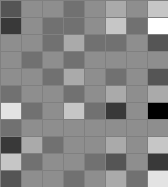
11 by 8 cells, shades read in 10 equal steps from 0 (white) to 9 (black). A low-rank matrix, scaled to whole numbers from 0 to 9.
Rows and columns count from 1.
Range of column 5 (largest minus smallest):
1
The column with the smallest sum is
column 8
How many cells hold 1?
2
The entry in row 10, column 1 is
2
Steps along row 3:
same up down up same down up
